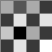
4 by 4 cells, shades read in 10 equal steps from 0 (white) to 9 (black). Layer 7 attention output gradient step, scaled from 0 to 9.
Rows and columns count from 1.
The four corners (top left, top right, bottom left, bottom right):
3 7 7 0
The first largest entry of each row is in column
4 1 2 1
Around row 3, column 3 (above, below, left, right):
7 7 9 7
